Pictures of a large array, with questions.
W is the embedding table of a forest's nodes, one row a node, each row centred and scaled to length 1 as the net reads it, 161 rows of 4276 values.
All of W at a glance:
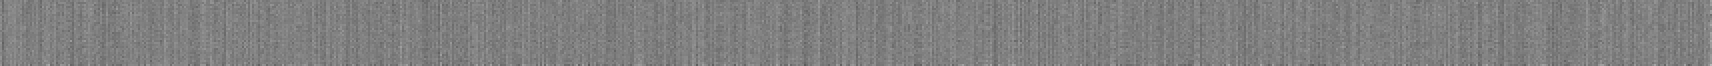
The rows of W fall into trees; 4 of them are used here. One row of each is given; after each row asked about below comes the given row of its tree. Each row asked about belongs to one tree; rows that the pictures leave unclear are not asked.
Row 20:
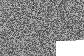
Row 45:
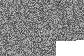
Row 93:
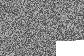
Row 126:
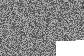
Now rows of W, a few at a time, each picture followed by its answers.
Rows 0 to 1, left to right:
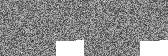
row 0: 126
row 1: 126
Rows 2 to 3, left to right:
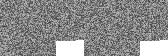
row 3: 20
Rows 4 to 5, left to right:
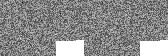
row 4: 126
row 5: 126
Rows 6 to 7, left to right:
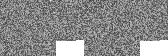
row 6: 45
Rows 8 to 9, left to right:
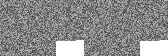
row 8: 93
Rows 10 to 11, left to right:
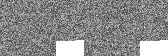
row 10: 93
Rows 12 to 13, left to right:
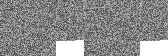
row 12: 20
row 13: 20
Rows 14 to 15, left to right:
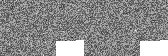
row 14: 20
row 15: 45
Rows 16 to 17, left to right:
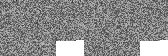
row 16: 45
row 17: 126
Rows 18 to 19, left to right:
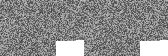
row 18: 93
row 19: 93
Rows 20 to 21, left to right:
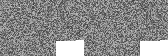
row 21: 45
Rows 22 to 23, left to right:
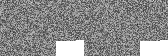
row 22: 20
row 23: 45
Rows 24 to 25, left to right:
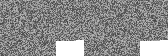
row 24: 126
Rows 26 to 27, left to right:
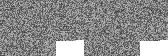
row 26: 20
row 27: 126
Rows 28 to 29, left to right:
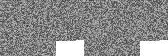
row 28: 20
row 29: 93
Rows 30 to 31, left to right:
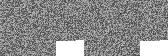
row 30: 20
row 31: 93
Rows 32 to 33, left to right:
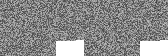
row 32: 20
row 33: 45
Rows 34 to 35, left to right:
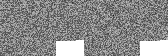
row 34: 20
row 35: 126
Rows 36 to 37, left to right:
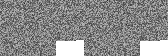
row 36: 45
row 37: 45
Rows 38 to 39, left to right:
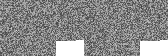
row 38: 20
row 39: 45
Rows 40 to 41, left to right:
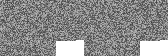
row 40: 20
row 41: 45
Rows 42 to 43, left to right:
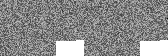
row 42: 126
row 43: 93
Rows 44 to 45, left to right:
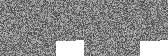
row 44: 93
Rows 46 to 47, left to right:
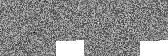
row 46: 93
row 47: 126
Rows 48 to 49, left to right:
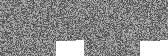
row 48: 20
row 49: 45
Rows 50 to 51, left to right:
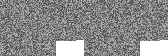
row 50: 45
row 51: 45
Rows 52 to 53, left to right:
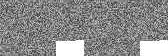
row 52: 93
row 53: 93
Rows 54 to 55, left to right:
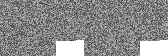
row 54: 126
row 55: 45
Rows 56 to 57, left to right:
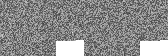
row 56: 93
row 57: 45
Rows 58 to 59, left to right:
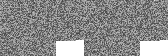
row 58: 20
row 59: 20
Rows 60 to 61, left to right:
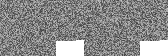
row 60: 93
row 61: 126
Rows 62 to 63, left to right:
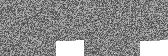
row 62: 93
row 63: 20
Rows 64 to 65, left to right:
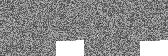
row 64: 20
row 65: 126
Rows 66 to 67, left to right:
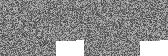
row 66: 126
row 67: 126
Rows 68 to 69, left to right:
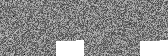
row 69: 93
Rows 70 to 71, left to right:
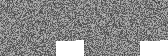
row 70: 93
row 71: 126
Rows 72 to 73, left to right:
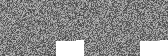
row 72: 93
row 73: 93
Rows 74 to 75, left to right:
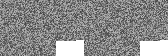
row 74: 45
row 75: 126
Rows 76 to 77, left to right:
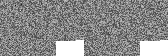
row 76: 126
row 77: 126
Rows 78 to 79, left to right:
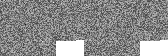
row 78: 45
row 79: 20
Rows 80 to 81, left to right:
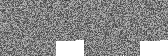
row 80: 20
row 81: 126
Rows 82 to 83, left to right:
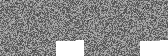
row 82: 93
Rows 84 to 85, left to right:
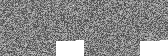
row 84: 20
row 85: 20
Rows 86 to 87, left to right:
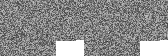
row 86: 126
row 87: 93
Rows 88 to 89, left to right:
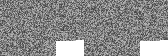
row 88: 20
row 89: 93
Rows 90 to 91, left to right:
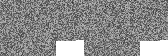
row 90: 45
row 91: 126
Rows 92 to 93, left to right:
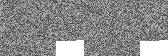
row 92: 20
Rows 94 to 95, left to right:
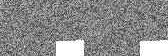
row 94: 20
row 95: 93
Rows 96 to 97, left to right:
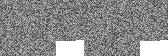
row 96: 126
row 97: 93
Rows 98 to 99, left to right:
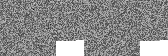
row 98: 45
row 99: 93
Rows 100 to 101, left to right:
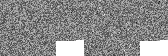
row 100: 126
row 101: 126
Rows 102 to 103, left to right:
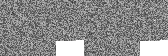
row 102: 126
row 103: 20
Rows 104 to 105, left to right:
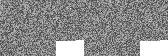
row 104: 20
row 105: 93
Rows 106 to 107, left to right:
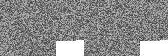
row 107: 20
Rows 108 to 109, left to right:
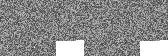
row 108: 93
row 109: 93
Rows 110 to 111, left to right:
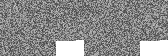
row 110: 126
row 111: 93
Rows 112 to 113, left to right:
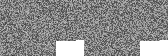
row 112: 45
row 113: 93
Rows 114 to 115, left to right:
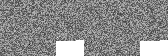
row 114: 20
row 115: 93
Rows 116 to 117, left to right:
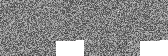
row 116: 93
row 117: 20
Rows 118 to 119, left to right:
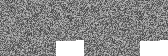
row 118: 93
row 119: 93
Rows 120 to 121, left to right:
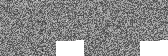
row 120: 93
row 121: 126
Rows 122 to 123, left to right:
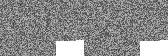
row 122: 126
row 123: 126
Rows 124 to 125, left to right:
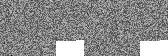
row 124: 45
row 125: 93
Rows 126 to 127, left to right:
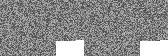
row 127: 45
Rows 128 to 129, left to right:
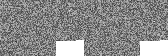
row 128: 20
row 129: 126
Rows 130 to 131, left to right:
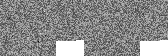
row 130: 45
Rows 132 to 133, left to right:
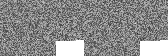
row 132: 126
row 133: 45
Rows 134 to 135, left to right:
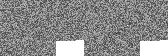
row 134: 20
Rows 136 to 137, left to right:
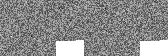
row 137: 20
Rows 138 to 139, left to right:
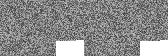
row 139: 45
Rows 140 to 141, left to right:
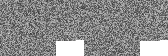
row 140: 126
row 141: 93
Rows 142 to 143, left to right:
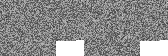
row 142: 45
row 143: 93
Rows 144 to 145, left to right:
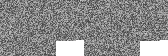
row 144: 93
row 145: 20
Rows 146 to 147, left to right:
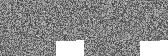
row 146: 126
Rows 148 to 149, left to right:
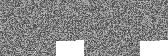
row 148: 20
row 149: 93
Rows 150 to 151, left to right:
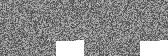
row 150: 126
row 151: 93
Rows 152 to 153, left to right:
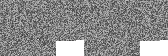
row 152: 126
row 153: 93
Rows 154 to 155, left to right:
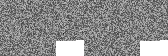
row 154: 93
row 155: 93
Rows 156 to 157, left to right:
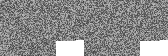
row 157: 20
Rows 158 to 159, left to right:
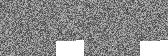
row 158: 93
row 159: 45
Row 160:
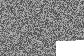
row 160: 93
